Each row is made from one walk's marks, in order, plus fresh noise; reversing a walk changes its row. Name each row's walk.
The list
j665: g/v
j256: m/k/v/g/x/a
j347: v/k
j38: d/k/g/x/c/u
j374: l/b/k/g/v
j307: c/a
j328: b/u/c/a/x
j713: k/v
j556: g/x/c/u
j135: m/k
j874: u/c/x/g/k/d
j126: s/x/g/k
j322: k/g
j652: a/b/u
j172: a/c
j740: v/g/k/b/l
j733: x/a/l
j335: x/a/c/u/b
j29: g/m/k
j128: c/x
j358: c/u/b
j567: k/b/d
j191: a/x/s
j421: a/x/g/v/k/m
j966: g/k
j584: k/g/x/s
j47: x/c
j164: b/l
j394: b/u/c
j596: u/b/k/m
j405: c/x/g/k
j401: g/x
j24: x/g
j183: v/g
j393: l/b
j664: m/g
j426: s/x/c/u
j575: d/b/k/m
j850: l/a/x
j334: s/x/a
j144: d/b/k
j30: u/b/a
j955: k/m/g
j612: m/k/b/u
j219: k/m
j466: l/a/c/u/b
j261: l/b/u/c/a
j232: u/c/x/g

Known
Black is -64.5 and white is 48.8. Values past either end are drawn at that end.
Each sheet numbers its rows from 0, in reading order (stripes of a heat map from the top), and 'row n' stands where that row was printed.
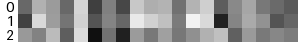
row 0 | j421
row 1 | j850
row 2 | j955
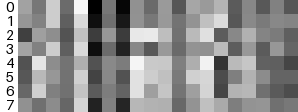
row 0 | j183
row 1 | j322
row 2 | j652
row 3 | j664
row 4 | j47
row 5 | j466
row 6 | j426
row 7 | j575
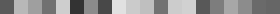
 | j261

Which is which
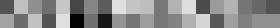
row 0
j335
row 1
j219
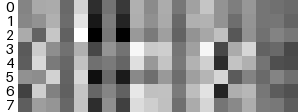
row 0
j584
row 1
j740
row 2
j347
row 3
j128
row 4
j334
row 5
j966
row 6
j191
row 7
j328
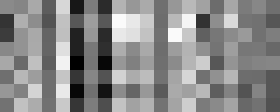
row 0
j612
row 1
j172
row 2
j164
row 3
j256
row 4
j713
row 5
j405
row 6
j665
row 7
j556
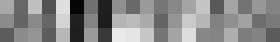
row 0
j135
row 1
j144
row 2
j394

